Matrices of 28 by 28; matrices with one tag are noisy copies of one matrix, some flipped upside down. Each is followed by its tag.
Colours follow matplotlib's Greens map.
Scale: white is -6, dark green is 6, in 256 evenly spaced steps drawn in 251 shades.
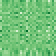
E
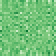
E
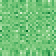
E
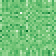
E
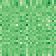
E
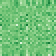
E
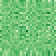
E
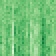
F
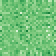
E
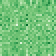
E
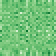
E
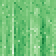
F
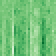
F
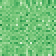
E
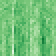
F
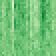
F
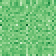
E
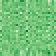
E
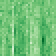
F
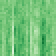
F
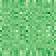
E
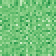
E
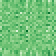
E
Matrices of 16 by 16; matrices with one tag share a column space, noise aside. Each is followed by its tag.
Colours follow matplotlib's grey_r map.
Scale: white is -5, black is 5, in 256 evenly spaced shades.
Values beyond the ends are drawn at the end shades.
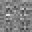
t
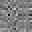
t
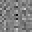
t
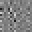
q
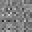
q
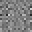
t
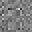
t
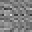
t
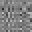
q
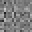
q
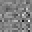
q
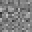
q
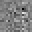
q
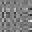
q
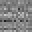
q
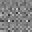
q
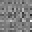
q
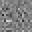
q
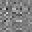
q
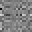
t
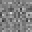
q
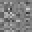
q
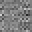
t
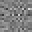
t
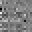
q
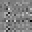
q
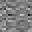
t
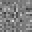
q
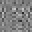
q
